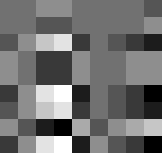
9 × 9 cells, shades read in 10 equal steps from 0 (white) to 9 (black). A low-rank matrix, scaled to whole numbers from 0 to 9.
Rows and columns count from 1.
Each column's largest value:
7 6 8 9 8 6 6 7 9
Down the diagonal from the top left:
5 5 2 7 4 5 6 3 9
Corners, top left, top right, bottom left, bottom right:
5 6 7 9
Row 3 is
6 4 2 1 7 5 6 7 8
